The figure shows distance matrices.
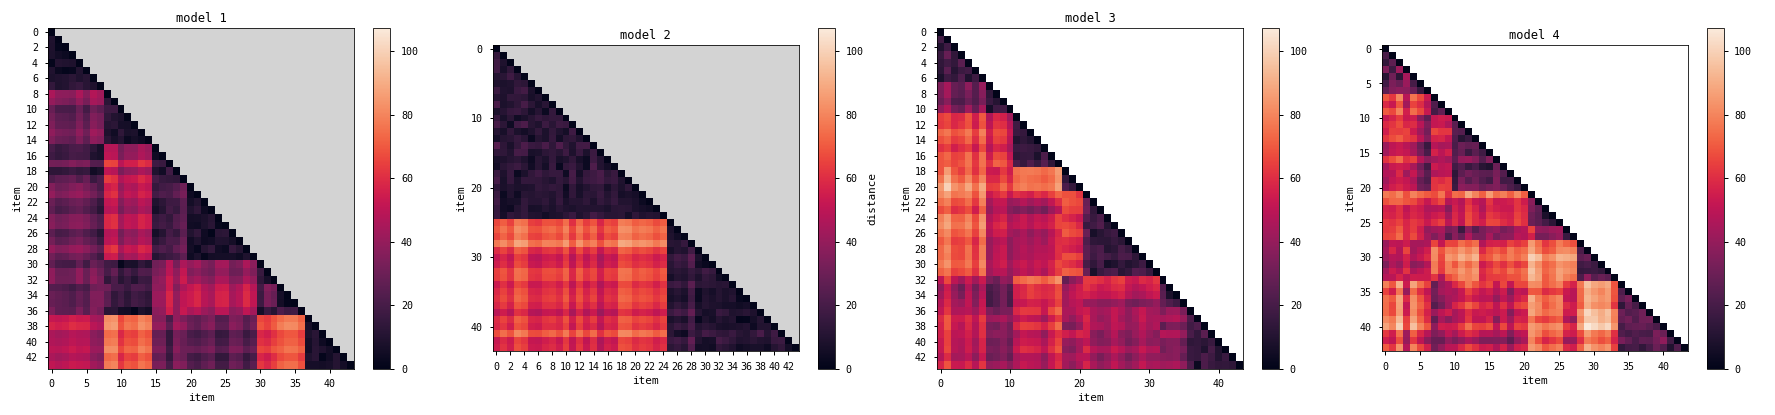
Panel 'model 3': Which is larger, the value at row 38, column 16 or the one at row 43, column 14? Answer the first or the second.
the first
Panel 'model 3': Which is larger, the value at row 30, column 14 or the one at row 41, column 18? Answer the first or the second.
the first
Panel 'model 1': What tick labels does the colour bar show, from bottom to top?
0, 20, 40, 60, 80, 100
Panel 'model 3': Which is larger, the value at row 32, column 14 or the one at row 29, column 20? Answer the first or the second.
the first
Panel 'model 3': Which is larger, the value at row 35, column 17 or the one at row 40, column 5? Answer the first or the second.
the first
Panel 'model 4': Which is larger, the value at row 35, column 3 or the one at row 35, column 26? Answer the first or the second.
the second
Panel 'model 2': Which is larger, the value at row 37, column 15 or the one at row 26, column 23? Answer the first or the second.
the second
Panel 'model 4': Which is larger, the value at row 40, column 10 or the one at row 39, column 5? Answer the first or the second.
the second
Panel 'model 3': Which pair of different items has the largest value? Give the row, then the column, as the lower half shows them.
20, 1
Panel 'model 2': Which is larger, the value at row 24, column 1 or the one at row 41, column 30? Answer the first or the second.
the second
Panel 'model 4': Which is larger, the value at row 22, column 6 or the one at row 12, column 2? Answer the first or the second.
the second
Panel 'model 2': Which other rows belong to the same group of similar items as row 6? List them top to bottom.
0, 1, 2, 3, 4, 5, 7, 8, 9, 10, 11, 12, 13, 14, 15, 16, 17, 18, 19, 20, 21, 22, 23, 24
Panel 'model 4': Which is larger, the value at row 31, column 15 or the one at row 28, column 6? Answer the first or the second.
the first
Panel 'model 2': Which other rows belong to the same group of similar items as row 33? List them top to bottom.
25, 26, 27, 28, 29, 30, 31, 32, 34, 35, 36, 37, 38, 39, 40, 41, 42, 43
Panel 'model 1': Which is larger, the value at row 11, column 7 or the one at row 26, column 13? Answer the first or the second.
the second
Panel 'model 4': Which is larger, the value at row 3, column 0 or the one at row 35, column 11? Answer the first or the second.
the second
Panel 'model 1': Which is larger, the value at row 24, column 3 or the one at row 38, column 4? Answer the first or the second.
the second
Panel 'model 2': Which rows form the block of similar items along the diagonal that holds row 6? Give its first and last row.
0 to 24
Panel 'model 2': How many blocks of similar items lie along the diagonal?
2
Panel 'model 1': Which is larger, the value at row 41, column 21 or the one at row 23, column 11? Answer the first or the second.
the second
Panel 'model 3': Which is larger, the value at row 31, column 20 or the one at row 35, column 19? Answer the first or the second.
the first
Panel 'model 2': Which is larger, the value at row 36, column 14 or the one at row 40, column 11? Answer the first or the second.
the first
